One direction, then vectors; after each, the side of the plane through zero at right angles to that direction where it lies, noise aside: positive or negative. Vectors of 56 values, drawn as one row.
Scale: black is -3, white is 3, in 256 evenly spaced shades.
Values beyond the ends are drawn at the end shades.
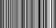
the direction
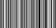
positive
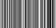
negative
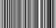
negative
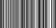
positive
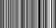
positive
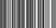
positive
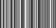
positive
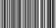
negative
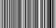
negative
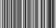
negative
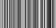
negative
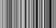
negative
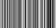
negative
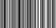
negative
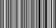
positive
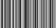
negative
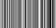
negative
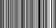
positive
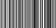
negative
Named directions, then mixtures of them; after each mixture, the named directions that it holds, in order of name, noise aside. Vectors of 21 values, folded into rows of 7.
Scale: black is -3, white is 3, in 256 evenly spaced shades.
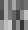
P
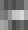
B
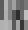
P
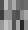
P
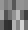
P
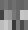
B, P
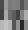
P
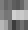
B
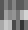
B, P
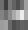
B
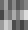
B, P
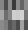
B, P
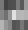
B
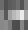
B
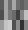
P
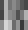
P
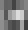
B, P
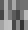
P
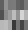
B, P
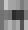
B, P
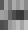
B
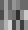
P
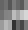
B, P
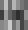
B, P
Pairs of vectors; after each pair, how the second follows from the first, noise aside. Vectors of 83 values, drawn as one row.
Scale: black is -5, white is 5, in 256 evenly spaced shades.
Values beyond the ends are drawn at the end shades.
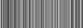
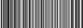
scaled up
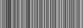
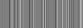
partly zeroed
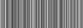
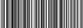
scaled up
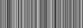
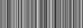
copied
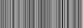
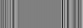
partly zeroed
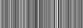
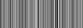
negated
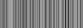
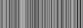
wrapped around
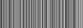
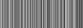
negated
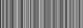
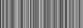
copied
